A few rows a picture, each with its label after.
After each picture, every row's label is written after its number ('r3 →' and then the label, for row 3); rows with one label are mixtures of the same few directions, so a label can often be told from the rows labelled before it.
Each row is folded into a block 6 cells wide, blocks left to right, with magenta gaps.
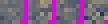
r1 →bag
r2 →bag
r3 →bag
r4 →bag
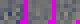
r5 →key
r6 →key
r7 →key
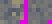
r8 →bag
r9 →bag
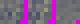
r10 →key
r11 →key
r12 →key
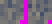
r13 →key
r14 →key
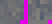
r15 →key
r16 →key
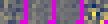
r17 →key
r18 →bag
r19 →bag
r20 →key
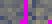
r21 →bag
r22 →key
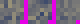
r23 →key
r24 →bag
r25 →key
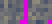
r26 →key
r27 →key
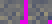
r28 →bag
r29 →bag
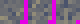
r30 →bag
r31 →bag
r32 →key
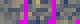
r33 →bag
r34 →key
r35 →key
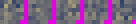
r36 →bag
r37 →bag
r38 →bag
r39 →key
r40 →key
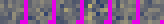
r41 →key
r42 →bag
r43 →bag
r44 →bag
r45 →key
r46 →key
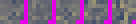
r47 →bag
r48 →key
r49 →bag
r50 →key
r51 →key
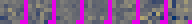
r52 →bag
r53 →key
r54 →bag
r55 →key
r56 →bag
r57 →bag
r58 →key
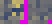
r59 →bag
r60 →key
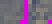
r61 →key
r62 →key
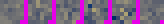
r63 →bag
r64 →key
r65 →key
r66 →bag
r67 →bag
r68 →bag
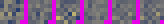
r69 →key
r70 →key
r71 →bag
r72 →key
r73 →bag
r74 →bag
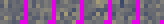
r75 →key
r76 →key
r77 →key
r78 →bag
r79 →key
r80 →bag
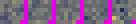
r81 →bag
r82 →key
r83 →key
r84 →bag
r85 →bag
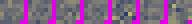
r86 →key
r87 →key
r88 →bag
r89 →bag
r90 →bag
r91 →key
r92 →bag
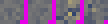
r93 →key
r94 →key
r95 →bag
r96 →bag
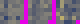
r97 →key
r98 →bag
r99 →key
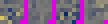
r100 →bag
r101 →key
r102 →key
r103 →bag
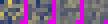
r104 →key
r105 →key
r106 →bag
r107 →key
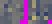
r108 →bag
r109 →key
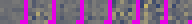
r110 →bag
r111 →key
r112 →bag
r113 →key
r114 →key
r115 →bag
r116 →bag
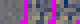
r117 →key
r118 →key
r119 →key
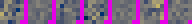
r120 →key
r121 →key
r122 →bag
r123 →bag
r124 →key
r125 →bag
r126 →key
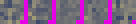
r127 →key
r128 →key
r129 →bag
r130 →bag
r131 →key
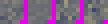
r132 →bag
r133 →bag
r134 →key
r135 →bag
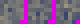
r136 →bag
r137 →key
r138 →key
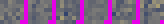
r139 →key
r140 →bag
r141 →key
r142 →key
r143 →key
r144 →bag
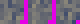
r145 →key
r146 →bag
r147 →key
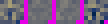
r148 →key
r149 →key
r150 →key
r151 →key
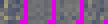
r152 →key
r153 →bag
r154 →key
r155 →key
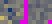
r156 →bag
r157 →key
